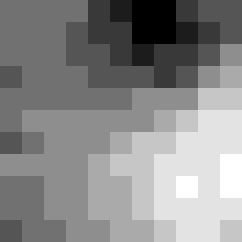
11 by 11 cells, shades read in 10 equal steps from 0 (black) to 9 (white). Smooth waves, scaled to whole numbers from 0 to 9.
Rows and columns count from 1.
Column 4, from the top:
4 3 3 4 4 5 5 5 5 5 5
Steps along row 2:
same same down down same down same up up up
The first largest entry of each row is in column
1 1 11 11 10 10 9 11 9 8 9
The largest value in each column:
5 5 5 5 6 7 7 8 9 8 9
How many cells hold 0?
4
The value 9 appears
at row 8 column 11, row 9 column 9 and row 9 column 11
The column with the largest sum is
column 11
